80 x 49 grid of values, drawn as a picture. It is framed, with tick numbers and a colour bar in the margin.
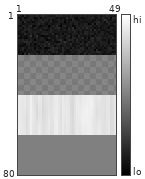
It is made of 4 by 1 panels. Panel 1,1: very low, fine-grained, faint in contrast. Panel 2,1: middling, checkered, faint in contrast. Panel 3,1: very high, streaked downward, faint in contrast. Panel 4,1: middling, flat.
